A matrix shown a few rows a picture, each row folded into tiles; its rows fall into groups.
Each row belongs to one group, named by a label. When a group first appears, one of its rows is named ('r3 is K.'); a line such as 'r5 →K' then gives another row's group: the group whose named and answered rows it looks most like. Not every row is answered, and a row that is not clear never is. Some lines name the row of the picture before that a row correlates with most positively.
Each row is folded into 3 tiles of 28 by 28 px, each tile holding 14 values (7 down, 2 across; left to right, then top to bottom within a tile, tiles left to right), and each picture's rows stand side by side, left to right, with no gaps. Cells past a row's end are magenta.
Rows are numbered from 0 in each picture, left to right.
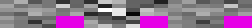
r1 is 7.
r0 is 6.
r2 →6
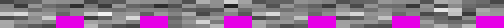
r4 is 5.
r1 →5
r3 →5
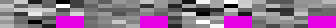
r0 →6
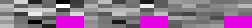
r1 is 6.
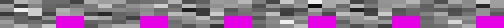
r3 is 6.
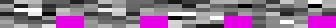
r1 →7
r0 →7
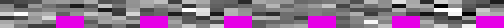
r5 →7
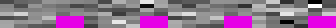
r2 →5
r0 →5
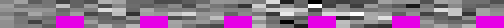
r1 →7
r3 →6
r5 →7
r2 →5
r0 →6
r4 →5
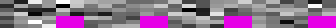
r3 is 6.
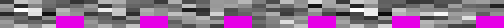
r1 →7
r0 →7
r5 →5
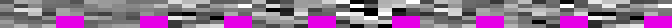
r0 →7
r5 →7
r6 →6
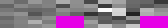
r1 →7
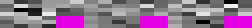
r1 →6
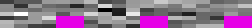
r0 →5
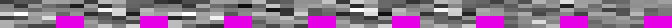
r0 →5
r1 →7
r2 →5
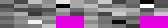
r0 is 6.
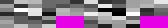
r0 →7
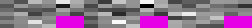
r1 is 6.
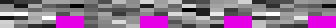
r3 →5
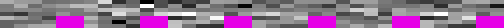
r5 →5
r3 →5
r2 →5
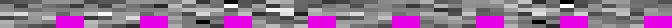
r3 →7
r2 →6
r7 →7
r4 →5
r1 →5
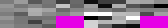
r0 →6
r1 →5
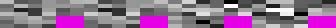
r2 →6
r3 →7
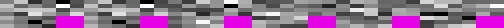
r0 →6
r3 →5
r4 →7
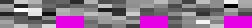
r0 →7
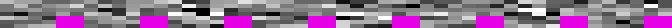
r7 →6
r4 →5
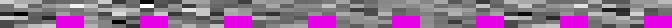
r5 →6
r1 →6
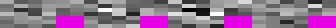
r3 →6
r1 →7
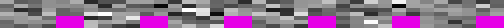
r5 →6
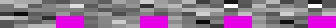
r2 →6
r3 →6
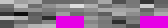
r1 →6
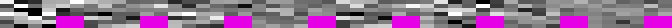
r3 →7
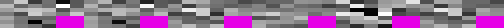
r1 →6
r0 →6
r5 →7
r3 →5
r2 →7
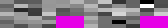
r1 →6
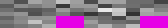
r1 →7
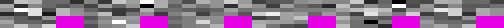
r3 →5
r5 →7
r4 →6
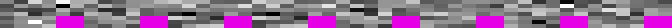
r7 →7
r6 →6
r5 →5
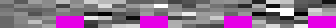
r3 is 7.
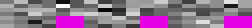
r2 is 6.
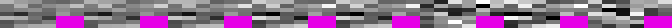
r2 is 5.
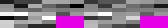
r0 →5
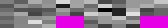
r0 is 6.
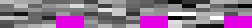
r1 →7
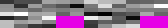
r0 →5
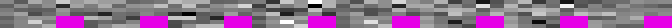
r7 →5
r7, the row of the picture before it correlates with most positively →0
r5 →6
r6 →6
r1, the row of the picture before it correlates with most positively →1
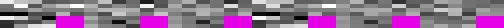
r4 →6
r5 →7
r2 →6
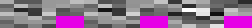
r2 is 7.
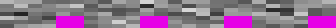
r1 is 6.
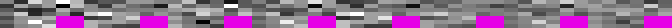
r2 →6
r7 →6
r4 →5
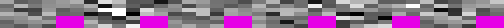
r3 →6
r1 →7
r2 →7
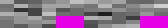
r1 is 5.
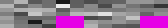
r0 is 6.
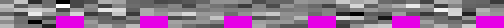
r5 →7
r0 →6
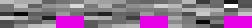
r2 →6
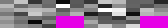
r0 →6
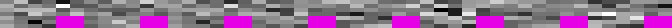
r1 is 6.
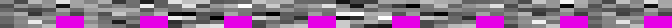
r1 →6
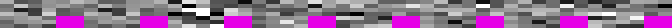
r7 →5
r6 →6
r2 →7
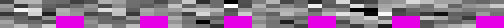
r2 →6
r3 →6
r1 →7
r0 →7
